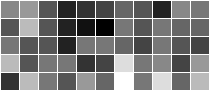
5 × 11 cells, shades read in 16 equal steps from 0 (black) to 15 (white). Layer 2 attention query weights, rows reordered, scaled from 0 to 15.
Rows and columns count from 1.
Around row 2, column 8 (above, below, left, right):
5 4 7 7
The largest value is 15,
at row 5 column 7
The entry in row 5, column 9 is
13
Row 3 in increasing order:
2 4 4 5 5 5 6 7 7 7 7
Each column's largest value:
11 11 7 7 9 7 15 7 13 8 11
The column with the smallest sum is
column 4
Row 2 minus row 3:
-2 6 0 0 -6 -7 1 1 0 1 2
